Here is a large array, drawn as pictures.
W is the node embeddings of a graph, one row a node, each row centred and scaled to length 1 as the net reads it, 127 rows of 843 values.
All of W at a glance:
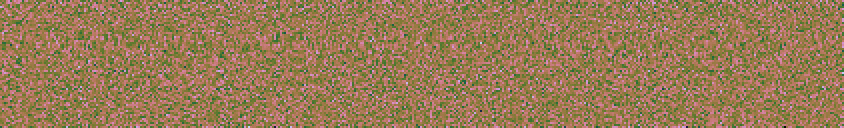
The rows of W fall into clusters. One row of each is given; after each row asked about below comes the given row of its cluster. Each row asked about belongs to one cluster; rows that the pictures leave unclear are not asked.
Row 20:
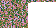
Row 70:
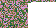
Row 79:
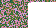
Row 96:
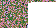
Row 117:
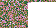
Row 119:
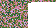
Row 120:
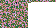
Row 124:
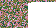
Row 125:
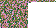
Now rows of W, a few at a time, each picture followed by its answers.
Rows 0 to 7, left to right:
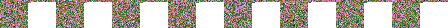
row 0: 79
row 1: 79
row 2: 120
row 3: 120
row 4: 119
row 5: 70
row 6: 70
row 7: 70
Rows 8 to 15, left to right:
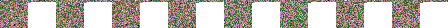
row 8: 117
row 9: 96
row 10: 117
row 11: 120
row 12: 79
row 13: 70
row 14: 124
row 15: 20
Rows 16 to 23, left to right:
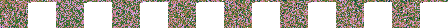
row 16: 125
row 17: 70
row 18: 79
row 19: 96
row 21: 125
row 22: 20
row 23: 119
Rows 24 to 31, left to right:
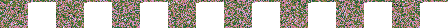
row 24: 117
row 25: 96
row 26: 119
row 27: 120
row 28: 79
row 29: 20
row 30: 117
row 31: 119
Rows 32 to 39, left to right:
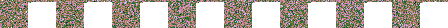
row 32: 124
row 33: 70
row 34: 124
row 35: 119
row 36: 79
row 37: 70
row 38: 70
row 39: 79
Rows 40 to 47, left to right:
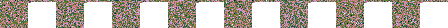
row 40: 96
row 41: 119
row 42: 125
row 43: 96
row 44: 79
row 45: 125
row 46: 79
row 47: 125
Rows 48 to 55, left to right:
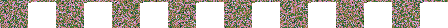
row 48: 125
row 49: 120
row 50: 20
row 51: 124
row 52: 124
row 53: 119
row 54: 120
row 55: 119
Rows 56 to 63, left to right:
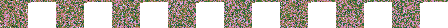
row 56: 125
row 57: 124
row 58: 20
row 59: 70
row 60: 20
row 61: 96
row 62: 20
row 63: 119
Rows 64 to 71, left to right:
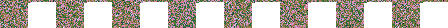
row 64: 125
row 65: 96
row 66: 79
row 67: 120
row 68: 20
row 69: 117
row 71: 70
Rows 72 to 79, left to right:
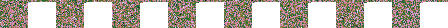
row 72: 117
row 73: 20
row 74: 124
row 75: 119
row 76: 96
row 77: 119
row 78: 120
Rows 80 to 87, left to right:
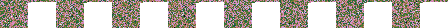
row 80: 117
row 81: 70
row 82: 96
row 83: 70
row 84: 70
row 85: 79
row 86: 20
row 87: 119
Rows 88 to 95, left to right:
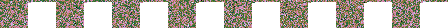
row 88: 117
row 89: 117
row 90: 96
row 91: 20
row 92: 119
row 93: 124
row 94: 70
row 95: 79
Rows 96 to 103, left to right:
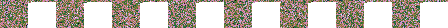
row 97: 120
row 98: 20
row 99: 120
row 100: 79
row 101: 70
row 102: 125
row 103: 124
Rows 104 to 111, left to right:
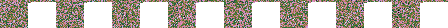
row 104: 120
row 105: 124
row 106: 125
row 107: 117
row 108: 79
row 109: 119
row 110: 120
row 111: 96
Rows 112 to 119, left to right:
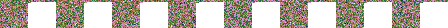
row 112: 20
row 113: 79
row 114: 117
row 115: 120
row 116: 96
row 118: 79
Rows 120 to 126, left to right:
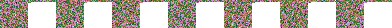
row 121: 79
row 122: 117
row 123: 96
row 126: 117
